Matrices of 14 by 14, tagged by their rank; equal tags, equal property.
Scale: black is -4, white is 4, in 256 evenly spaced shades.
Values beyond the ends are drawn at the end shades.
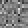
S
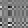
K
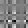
K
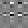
K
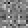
S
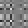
K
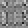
S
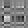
K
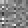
S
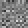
S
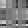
K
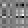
K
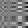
K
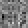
S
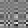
K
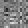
S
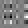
K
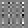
K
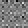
S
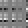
K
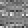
S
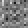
S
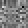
S
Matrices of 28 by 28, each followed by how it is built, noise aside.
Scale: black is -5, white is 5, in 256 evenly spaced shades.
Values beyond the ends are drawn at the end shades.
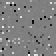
sparse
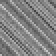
Toeplitz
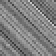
Toeplitz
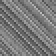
Toeplitz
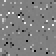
sparse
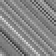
Toeplitz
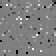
sparse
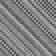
Toeplitz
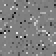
sparse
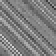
Toeplitz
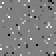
sparse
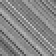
Toeplitz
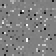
sparse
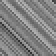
Toeplitz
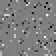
sparse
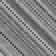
Toeplitz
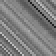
Toeplitz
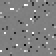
sparse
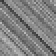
Toeplitz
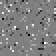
sparse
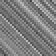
Toeplitz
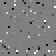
sparse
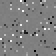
sparse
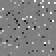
sparse
